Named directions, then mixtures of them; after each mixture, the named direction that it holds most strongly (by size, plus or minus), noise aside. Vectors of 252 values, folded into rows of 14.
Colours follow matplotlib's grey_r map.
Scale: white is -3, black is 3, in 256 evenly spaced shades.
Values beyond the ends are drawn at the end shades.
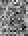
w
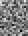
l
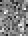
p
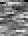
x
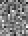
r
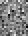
r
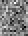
w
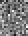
r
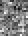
p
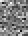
l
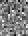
r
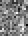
p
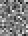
r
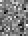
p
